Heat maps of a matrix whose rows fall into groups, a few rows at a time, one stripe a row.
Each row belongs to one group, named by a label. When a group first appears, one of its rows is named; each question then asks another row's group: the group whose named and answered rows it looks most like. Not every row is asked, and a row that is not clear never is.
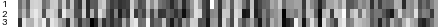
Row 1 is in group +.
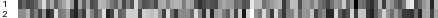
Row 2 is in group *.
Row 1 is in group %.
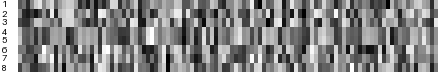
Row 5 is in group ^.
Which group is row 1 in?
+
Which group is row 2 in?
%
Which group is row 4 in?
^
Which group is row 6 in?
%
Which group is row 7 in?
%
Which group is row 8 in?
%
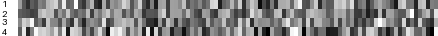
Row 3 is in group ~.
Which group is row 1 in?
~
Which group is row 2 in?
%
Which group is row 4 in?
+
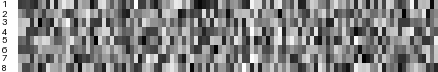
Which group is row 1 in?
%
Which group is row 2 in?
^
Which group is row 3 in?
*
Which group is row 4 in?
%
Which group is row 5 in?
+
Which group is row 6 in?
%
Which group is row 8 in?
^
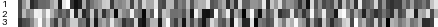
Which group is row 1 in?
*
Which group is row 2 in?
+
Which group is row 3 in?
+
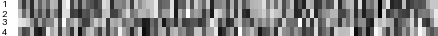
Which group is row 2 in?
*
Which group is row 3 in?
~
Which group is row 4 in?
~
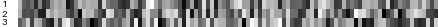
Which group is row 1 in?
^
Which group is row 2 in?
^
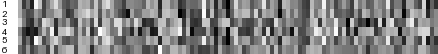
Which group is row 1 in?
^
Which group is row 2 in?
^
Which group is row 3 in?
%
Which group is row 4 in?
%
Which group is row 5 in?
^
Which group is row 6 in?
%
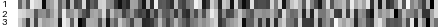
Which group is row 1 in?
+
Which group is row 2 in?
~
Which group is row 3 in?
~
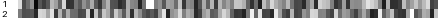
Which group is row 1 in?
^
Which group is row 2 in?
%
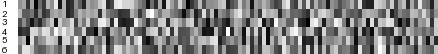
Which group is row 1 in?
~
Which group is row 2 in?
^
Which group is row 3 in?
%
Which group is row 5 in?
~
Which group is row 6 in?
~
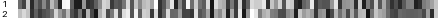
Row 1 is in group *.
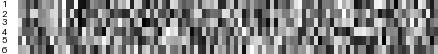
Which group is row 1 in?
~
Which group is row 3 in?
~
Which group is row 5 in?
%
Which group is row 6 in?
*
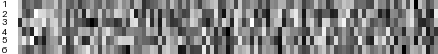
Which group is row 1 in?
~
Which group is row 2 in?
+
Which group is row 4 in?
^
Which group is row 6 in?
^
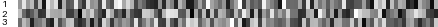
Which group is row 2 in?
^
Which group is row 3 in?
*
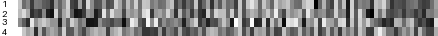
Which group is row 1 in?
*
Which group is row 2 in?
*
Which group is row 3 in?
+
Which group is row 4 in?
~
